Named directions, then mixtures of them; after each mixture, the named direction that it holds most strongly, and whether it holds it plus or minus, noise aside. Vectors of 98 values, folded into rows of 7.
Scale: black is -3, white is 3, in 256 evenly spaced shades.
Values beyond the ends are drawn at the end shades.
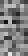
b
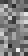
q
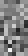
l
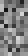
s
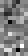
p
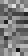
q, minus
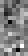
p, plus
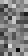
q, minus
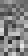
l, minus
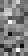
p, minus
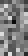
q, plus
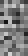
b, plus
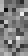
s, plus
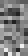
b, plus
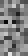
b, plus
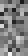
s, plus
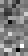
p, plus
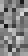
s, plus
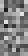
s, plus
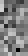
s, plus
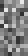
s, minus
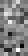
p, minus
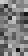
q, minus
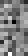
b, plus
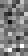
p, plus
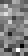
p, minus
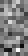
p, minus
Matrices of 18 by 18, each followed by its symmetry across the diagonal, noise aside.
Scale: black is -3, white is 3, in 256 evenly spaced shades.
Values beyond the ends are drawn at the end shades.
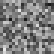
antisymmetric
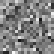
symmetric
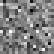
antisymmetric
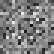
symmetric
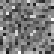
symmetric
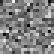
neither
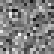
antisymmetric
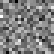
antisymmetric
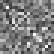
symmetric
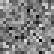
symmetric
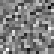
antisymmetric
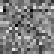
neither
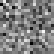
antisymmetric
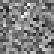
neither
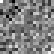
symmetric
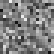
antisymmetric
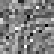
antisymmetric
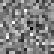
neither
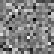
neither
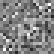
symmetric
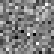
neither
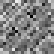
symmetric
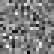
neither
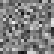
antisymmetric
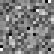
symmetric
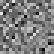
symmetric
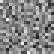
neither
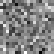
neither
